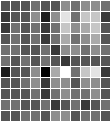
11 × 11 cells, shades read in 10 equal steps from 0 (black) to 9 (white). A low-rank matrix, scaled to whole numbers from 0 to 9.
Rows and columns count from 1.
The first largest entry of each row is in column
7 7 7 7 7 1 7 4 7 1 6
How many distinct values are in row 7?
10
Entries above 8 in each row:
0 0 0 0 0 0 1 0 0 0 0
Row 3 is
2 4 3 4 2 4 7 5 6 7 3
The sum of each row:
42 47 47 44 43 35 48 43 40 36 41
